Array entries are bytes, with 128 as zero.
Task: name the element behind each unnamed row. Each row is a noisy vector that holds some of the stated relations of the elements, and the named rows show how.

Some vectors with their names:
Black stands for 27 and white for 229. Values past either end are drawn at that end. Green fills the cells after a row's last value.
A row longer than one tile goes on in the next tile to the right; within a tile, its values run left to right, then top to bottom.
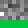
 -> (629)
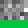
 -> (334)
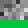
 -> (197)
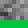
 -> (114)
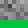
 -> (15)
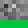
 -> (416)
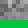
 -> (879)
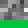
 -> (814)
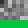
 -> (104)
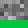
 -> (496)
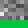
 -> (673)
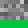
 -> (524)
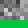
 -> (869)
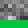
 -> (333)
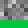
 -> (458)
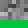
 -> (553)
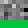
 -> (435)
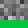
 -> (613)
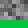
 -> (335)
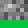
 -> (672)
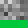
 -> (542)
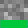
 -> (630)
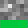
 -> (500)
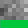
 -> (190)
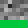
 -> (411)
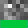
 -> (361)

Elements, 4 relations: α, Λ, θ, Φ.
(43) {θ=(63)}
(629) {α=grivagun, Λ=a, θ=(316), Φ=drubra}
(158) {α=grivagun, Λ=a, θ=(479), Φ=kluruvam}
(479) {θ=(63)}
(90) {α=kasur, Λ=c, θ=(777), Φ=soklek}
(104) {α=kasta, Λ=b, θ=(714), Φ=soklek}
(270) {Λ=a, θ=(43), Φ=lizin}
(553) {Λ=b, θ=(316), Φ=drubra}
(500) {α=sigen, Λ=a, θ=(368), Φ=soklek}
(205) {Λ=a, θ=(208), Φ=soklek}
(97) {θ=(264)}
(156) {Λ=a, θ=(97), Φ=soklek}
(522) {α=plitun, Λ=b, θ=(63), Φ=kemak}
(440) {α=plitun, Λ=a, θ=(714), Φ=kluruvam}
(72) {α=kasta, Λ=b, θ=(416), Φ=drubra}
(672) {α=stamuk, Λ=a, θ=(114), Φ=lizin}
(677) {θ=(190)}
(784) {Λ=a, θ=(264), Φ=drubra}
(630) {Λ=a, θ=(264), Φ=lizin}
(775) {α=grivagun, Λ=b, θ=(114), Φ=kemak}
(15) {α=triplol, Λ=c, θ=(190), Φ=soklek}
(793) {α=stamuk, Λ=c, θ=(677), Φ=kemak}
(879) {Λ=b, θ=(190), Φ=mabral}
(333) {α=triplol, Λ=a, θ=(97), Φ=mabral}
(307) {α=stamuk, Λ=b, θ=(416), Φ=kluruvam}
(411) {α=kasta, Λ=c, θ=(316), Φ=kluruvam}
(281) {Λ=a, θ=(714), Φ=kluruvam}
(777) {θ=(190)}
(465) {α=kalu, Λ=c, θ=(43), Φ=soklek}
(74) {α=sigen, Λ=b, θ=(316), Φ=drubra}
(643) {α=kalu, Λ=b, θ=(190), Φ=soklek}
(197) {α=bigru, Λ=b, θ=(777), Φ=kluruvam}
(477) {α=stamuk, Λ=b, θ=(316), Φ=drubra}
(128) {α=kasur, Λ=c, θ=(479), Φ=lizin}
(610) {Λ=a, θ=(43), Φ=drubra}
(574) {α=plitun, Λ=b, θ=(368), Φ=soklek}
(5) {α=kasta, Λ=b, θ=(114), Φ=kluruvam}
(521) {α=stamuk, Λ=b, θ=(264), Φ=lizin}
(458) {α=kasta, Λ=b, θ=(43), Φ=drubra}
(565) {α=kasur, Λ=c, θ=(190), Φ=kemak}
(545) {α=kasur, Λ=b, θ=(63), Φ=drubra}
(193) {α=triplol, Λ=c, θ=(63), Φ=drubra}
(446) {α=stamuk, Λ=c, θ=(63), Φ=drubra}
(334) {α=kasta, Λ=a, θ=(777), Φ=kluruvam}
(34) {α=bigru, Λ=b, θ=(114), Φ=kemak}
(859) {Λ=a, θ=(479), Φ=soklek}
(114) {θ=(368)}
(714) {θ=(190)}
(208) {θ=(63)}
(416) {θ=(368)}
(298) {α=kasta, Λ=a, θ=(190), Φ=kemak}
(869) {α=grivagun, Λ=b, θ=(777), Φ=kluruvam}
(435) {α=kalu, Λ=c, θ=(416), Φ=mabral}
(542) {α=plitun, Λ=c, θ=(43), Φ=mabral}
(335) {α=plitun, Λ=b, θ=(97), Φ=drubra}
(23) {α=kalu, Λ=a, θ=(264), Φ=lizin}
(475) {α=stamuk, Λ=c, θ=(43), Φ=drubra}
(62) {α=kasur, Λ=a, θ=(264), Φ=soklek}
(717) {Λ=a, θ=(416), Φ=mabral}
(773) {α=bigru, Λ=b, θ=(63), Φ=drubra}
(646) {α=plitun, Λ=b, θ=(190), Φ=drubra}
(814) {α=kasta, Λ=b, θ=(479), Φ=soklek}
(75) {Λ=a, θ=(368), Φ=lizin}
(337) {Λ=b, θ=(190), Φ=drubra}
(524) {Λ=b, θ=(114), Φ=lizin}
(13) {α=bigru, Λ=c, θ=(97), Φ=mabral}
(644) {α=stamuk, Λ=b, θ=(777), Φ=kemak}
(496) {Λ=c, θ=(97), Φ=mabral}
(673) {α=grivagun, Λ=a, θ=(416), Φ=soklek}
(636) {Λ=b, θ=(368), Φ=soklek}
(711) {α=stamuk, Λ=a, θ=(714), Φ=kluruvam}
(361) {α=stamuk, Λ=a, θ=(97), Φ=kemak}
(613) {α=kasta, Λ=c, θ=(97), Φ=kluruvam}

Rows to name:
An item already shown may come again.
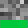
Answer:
(34)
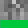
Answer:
(773)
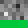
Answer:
(521)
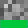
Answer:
(440)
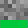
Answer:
(15)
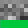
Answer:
(333)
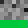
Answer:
(74)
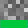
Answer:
(156)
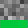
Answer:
(613)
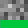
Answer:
(672)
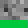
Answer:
(337)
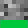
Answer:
(717)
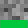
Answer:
(646)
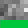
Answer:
(777)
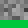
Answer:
(646)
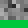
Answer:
(545)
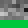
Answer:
(477)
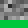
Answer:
(411)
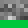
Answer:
(333)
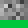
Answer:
(128)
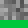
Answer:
(205)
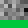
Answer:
(475)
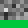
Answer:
(5)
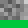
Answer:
(643)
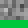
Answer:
(574)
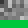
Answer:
(104)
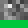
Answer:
(361)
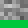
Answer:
(270)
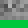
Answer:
(879)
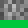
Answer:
(711)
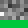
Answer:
(629)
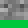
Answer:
(636)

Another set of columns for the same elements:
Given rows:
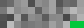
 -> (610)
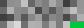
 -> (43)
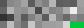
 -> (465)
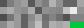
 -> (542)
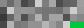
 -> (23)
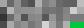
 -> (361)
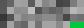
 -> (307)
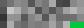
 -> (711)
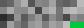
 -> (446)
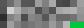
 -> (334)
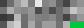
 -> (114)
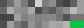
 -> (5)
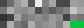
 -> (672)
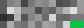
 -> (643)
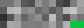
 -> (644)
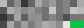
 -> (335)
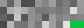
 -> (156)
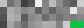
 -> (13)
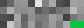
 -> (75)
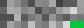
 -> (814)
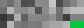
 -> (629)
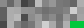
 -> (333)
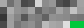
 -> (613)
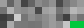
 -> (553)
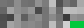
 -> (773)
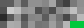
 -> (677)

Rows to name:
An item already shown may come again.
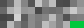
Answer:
(673)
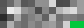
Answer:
(90)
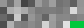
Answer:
(156)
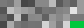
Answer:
(62)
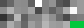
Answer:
(435)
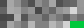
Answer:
(814)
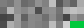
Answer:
(773)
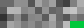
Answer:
(793)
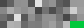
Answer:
(717)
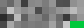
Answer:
(337)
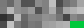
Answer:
(629)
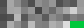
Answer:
(814)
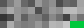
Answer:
(458)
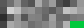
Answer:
(298)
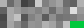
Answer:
(496)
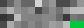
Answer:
(72)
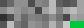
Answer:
(193)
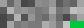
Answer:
(784)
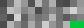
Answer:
(500)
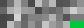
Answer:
(673)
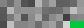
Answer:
(630)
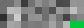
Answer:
(879)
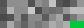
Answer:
(158)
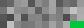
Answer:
(610)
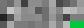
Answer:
(646)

